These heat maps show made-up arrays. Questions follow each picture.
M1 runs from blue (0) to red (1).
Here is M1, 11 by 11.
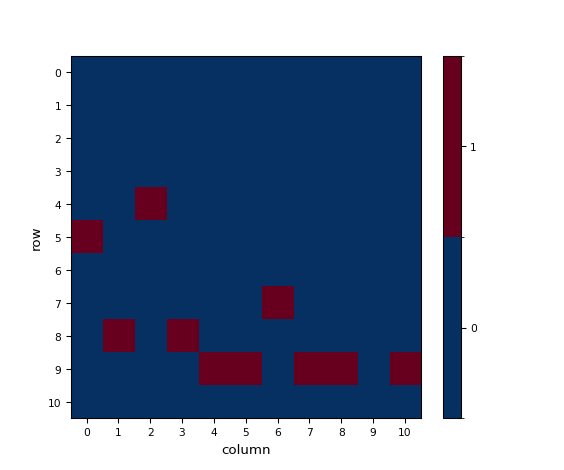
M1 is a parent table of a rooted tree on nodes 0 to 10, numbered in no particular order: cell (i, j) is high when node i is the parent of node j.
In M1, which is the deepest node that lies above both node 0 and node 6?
9
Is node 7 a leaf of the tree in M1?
no
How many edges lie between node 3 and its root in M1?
2
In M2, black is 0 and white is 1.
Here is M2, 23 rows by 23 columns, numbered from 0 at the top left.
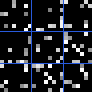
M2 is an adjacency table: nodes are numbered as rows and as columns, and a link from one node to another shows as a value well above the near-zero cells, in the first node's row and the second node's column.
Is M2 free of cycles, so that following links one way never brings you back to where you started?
no
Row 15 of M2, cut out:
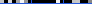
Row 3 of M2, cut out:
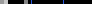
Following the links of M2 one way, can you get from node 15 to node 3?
yes
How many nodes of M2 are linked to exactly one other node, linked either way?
1
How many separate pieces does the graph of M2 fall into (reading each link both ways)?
1
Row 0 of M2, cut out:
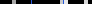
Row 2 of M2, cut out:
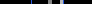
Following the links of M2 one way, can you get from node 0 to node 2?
yes
